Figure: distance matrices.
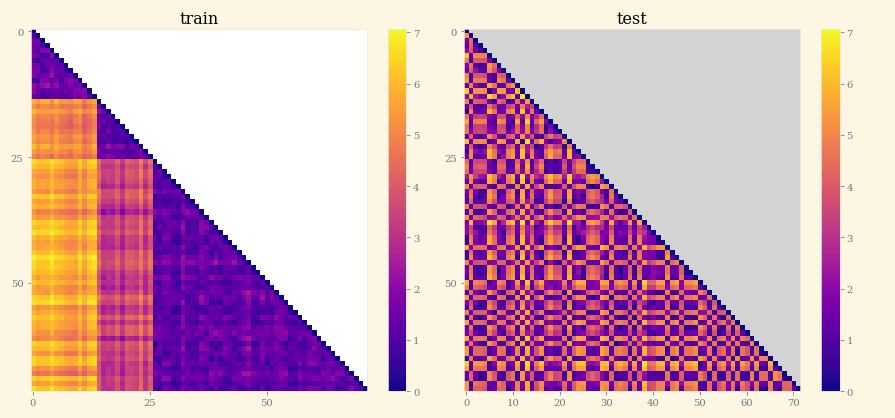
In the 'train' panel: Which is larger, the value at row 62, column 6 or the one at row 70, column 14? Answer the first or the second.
the first
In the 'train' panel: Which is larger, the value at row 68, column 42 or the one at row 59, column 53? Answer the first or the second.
the second
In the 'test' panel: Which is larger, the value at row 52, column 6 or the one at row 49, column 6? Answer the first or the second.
the second
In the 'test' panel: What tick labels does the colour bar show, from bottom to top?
0, 1, 2, 3, 4, 5, 6, 7
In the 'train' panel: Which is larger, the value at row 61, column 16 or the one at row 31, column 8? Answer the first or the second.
the second
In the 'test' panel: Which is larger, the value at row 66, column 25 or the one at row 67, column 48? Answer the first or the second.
the first
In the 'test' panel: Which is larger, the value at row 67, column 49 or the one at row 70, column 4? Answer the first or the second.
the first
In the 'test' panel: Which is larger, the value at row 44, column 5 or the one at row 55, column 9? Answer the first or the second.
the first
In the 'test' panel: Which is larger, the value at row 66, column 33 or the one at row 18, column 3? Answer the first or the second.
the first
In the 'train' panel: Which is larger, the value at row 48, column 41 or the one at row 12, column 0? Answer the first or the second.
the second
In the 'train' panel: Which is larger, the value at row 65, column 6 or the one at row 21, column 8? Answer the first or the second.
the first
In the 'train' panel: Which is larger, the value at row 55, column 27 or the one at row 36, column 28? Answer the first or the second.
the second
